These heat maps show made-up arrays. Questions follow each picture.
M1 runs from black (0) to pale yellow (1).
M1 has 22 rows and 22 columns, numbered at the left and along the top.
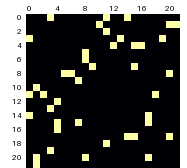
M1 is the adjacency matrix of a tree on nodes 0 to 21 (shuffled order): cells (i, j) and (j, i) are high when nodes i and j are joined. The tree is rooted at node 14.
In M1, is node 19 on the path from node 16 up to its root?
no
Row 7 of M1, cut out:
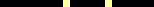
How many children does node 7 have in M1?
1
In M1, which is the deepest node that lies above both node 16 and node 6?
17
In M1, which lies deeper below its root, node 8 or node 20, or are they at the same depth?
node 8
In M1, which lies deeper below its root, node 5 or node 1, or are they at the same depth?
node 5
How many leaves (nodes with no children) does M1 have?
11
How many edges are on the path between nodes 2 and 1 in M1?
6
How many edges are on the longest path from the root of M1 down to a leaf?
4
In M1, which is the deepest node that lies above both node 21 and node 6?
20
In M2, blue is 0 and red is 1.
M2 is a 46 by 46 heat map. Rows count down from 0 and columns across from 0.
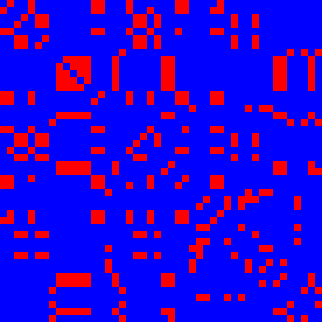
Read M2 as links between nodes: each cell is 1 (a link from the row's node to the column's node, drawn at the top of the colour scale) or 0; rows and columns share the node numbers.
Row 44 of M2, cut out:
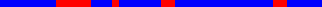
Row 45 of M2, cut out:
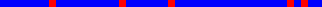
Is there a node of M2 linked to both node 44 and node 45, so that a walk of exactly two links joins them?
yes
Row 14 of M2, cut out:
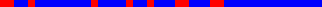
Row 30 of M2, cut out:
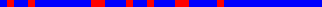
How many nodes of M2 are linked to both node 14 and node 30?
8
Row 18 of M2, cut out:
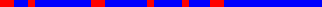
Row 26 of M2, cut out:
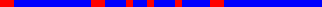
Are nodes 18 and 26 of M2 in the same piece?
yes
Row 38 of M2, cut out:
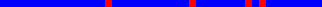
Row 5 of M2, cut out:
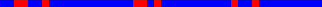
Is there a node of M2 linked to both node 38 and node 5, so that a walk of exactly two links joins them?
no
